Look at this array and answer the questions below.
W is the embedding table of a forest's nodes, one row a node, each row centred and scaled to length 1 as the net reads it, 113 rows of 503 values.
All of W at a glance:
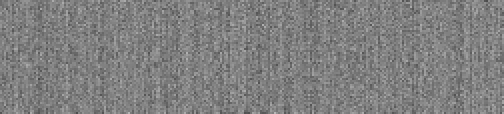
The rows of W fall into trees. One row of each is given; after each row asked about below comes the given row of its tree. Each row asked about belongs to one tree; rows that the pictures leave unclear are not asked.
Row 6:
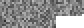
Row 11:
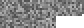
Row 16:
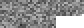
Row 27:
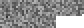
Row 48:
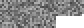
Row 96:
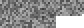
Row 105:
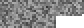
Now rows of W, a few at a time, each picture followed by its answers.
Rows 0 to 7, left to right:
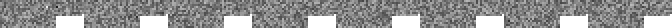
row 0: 6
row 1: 6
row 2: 48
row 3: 16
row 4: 6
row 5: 27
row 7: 16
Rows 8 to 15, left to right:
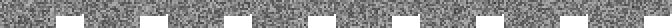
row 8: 105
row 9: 105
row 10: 96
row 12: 11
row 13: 11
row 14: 11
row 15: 48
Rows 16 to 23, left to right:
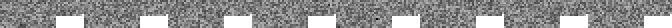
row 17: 6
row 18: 96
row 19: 16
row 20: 11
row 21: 48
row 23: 27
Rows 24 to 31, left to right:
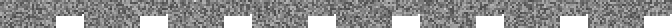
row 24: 11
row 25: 11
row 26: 27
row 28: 96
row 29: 16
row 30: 11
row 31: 6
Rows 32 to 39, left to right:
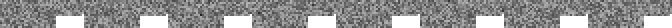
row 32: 96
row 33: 27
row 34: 16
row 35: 48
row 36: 6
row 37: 96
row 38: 96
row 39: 105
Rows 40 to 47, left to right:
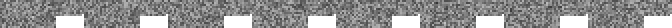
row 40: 6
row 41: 96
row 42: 6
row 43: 48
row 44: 96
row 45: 11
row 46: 48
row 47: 11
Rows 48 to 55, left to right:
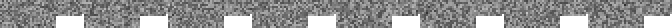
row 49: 48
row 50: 11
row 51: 96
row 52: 105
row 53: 105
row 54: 6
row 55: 105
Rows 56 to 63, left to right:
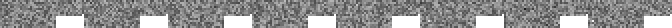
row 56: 105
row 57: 96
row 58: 105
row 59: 105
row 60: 48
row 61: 105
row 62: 6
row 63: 96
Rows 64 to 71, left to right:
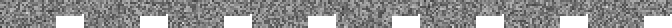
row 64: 6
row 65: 11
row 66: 11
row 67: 6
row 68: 105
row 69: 27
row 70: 48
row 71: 11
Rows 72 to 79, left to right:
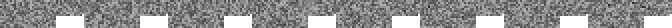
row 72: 27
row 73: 105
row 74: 27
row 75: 105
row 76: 11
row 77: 96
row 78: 16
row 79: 16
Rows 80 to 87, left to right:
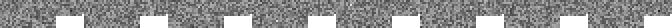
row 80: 96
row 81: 6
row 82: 16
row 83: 96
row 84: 48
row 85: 6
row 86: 48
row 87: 6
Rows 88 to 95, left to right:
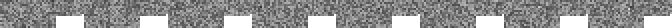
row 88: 16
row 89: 48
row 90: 96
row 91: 27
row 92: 96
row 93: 11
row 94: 48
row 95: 48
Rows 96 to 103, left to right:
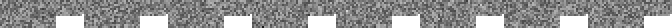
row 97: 96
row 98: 11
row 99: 6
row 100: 96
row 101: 105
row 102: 105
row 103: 6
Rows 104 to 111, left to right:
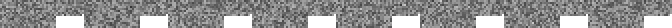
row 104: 11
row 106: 48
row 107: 96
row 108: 48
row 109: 6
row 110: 27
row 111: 48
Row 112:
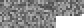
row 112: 48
